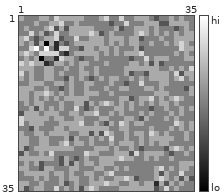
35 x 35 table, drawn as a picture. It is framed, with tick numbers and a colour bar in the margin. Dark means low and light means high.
Odd rows or columns: none. Slope: none. Roughest part: top left. Odd patch: rougher, in the top left. Grain: fine. Stripes: none.
